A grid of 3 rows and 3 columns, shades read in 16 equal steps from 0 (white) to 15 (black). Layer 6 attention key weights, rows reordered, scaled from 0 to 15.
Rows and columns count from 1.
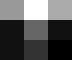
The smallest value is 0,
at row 1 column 2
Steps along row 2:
down up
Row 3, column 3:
15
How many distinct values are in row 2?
2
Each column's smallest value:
6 0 5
